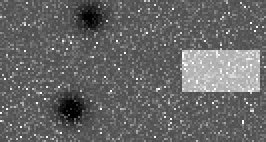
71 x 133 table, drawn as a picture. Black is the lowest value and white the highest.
Ninth with the highest average: middle right. Dips: two. Odd patch: higher, in the middle right. Average level on the scale: 40%.
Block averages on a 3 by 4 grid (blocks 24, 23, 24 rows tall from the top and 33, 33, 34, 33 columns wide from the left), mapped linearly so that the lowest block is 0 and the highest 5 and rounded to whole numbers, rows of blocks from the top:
1 0 1 1 / 1 1 2 5 / 1 0 1 1
